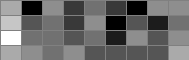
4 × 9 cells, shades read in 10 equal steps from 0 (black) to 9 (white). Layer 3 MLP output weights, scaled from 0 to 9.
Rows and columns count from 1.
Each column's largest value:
9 5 5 5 5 3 5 5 6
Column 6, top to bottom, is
2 0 1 3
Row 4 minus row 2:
-1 2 0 3 -2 3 0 2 2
